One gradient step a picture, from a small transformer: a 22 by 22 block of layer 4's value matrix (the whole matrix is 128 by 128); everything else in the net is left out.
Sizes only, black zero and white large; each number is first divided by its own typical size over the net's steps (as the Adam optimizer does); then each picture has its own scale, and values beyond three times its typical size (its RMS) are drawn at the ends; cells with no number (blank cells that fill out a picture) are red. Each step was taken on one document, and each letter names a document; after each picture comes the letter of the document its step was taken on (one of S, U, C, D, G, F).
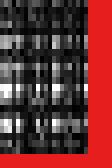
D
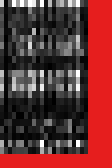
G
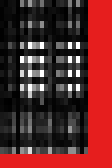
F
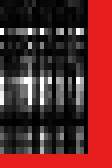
G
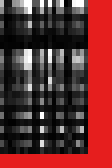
G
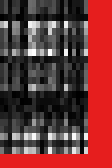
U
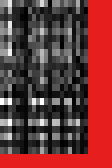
D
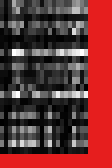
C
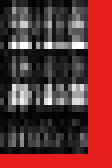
C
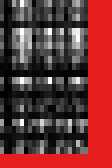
G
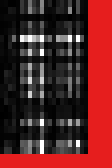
F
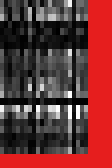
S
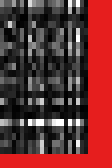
F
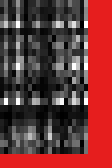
U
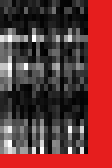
D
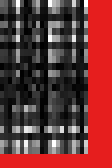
U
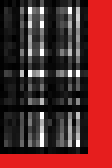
F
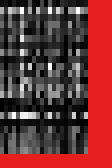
C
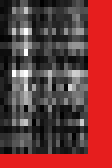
C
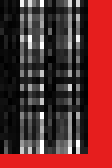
F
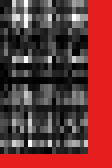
C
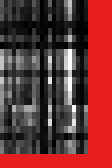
U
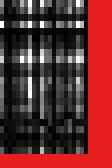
G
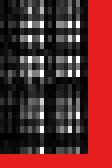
F
